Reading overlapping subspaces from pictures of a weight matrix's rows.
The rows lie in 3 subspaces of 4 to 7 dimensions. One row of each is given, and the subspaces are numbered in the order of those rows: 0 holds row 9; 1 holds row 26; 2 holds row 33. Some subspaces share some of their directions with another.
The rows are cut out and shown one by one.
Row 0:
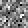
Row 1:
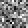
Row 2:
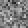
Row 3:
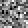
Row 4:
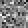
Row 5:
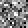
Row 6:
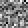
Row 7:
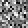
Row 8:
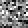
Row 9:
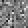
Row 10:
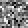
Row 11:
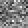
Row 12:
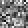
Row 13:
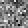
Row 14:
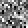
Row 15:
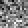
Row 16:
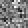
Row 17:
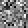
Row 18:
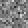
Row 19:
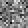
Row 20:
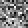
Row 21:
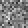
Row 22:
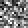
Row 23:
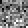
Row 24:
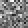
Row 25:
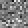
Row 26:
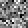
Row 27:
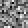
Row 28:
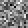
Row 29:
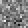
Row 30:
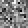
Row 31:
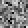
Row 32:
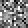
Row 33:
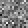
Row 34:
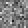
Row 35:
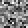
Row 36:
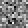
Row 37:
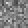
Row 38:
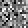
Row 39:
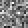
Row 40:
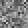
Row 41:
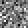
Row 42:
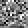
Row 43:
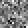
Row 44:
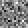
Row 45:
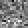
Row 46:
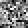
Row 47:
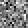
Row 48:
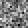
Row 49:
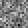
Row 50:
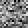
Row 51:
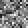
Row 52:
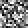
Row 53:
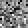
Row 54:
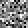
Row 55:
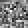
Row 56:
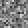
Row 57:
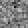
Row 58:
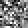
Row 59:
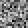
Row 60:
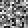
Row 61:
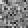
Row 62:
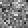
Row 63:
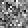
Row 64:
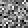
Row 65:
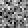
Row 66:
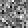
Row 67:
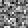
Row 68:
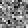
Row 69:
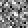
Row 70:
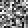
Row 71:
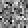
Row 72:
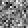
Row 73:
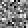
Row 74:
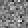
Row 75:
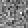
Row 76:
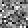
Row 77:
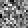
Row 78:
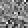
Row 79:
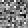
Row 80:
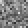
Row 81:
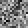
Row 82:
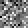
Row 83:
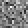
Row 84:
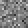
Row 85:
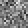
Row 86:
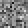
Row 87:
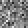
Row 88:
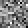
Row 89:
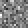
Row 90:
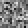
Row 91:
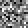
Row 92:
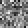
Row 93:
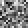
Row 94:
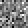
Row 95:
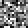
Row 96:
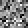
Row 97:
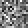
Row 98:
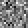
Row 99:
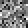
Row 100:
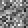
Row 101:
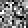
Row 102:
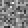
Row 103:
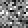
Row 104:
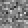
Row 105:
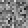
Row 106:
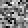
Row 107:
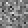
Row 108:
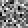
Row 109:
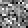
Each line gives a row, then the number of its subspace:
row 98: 0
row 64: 2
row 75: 0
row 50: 1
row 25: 2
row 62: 0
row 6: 2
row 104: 1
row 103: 1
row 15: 2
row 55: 1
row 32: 2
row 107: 0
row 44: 2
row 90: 1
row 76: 2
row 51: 2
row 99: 2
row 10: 0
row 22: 2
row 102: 1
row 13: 0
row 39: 1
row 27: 1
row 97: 0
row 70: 1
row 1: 0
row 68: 0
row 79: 0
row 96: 2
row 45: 2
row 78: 2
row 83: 0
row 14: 1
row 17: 0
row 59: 0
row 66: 1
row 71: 1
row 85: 0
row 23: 2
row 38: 0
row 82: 2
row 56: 1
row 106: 2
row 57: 0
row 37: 2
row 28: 0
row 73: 0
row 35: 1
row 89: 2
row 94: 0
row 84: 2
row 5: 0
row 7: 0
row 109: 2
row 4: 2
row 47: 0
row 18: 1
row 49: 0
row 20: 0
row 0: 2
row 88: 2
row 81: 0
